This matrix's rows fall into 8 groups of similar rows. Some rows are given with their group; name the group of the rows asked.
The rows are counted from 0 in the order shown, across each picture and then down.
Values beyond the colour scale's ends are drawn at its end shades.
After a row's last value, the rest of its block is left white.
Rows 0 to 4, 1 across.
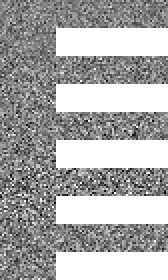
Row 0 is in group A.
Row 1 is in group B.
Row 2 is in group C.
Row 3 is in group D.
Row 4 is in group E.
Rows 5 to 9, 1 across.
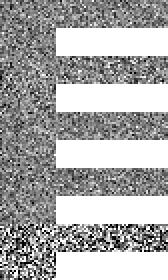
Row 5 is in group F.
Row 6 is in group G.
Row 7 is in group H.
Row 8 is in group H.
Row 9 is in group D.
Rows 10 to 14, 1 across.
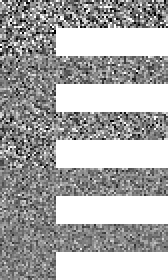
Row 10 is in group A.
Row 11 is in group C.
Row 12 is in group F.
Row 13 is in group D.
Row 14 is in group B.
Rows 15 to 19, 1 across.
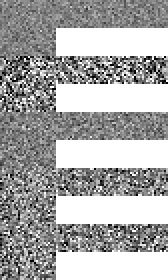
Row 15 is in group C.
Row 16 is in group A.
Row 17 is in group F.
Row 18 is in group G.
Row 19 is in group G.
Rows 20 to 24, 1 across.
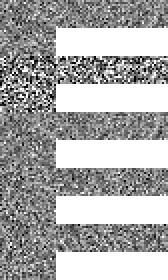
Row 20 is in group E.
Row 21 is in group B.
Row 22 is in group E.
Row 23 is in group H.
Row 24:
A
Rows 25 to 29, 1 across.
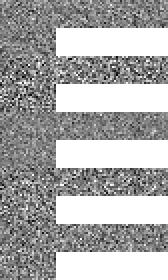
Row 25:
C
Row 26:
D
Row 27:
B
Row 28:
B
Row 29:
D
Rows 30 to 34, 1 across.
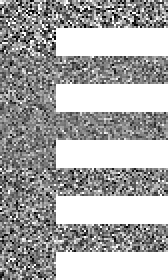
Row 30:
C
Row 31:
F
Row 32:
A
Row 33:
H
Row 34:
F
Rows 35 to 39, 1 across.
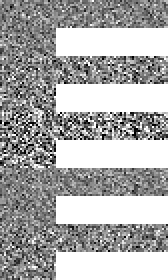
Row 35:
F
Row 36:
C
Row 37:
C
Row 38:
C
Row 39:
E
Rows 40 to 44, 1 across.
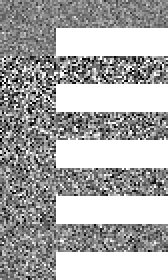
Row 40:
D
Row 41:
B
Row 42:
H
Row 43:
A
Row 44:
B
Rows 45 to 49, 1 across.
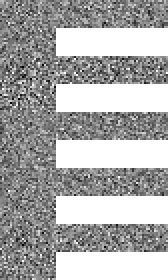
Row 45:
C
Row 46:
D
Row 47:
G
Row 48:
C
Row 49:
D
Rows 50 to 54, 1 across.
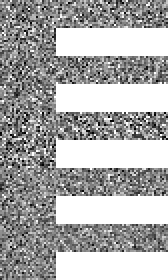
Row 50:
D
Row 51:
E
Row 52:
A
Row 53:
G
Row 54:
A
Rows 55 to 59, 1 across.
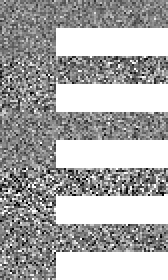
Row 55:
B
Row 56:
G
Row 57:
C
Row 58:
E
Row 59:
D
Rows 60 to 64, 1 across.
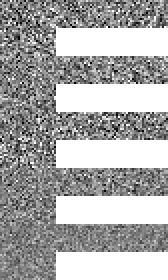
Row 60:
E
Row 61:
C
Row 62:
D
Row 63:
C
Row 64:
E
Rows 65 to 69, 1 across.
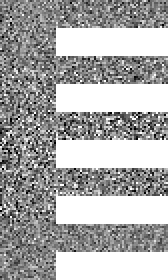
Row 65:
G
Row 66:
B
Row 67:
G
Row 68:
H
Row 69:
E
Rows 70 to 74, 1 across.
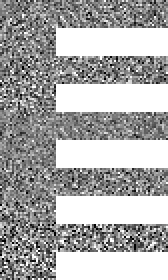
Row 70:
A
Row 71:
D
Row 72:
A
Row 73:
H
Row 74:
B
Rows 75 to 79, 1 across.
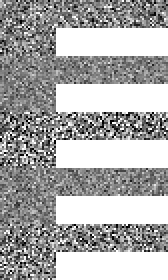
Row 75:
A
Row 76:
C
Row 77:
D
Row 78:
E
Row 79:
D
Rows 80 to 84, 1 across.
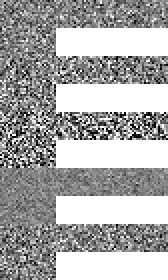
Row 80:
B
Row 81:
D
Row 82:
A
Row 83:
C
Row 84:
D
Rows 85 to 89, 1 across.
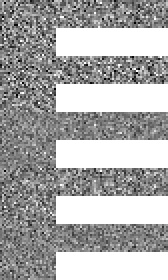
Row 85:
B
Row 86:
C
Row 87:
B
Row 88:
B
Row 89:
H
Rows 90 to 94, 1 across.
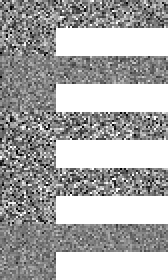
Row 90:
F
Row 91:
G
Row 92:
F
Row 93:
F
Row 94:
D
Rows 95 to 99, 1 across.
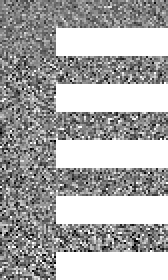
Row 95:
A
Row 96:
E
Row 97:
G
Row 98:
H
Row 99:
C
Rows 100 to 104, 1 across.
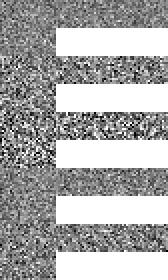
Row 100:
B
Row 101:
C
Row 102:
B
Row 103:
G
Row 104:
A
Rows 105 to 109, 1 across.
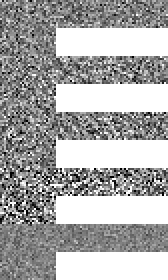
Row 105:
H
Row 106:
C
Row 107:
A
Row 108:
F
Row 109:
H
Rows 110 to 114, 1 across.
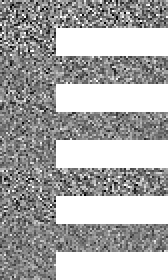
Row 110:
D
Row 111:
F
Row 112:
D
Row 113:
C
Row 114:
E
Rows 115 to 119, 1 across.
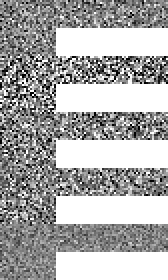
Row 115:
B
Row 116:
D
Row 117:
B
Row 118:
D
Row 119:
H
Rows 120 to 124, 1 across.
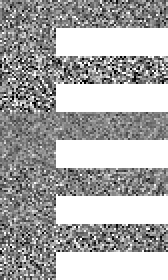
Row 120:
D
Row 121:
C
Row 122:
E
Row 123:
E
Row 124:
D
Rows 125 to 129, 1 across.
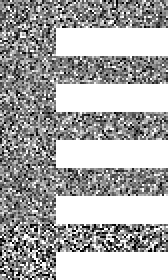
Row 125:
D
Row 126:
H
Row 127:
B
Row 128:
E
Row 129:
B
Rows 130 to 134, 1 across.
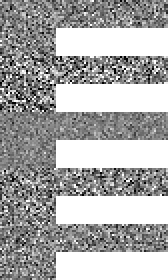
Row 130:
F
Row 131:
F
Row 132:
B
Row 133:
B
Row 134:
D
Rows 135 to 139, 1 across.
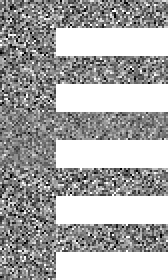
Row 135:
F
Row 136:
B
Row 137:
E
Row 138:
F
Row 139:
D
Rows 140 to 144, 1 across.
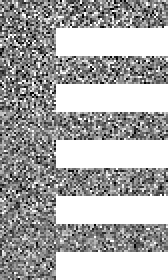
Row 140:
F
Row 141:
D
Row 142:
C
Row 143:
E
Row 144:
B
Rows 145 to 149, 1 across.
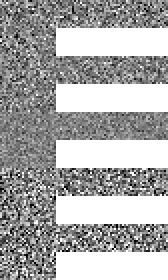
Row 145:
H
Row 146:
A
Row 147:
D
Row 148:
G
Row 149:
D
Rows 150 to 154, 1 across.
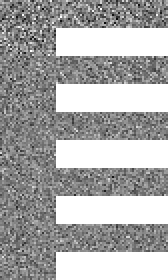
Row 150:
D
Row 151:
A
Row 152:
H
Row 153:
C
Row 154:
D
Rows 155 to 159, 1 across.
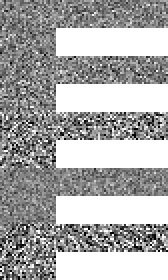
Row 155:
F
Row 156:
D
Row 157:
C
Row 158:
B
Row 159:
A
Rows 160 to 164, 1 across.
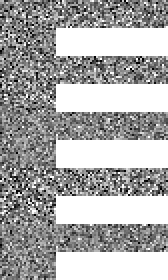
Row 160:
F
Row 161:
B
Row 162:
G
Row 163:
E
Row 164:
G
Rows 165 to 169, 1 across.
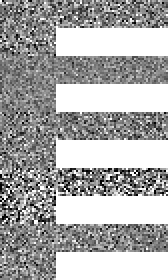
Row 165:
H
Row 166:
H
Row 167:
A
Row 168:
G
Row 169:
D
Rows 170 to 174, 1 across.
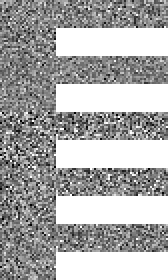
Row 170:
C
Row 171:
D
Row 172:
H
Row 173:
G
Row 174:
H
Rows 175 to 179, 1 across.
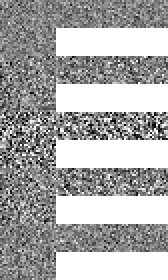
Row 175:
C
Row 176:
G
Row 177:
A
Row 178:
G
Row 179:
D
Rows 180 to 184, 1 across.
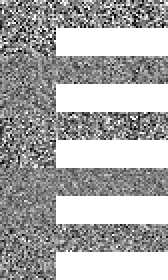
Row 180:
C
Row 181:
C
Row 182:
G
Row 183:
A
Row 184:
F
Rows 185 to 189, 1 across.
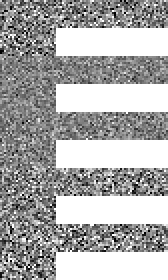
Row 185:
F
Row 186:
C
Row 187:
D
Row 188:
C
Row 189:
F
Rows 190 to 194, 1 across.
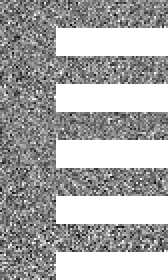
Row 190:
E
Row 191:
E
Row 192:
G
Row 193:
A
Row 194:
E
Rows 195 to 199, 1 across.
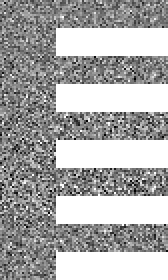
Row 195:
B
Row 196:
B
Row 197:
C
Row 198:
B
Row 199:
A
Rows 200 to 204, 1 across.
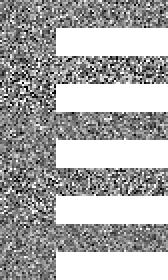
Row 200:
D
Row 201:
D
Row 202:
A
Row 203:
E
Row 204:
A
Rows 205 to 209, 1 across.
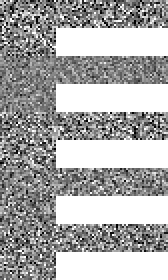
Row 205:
B
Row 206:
A
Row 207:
C
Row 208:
F
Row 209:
D
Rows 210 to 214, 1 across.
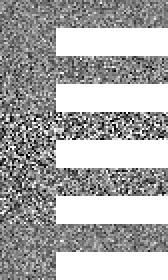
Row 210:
B
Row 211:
H
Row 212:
F
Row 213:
E
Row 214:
B
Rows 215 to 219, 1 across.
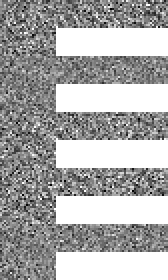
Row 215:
A
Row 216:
F
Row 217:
E
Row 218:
C
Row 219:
H
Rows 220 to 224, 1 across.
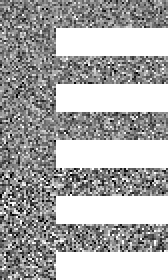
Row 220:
D
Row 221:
C
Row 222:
G
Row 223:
F
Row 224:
E
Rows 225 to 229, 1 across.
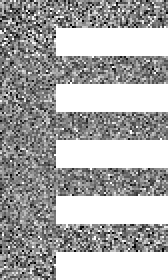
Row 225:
E
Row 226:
F
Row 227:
H
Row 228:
G
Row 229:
C
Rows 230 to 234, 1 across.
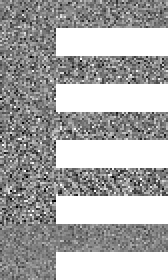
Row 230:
D
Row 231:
H
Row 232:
D
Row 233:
A
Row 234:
H
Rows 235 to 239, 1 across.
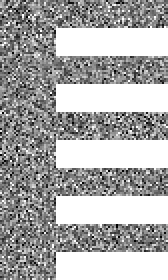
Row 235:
E
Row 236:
C
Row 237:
H
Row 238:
D
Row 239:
D
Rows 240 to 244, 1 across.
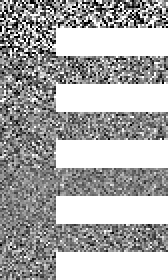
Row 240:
B
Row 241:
E
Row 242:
E
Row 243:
B
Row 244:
A
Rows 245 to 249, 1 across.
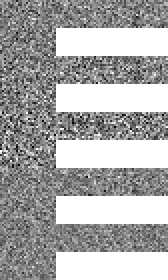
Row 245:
C
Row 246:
B
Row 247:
H
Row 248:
C
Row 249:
A
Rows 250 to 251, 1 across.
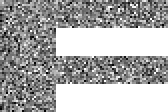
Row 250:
G
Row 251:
F
